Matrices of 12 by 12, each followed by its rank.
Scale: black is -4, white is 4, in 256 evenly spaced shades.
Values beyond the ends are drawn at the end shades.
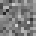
full rank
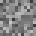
full rank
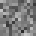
full rank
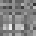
two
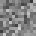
full rank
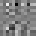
two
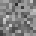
full rank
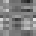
two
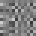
two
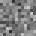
full rank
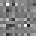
two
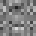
two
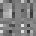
two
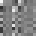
two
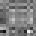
two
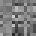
two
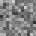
full rank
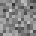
full rank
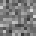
full rank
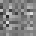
two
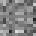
two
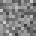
full rank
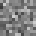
full rank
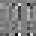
two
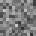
full rank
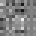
two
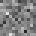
full rank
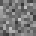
full rank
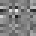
two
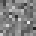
full rank
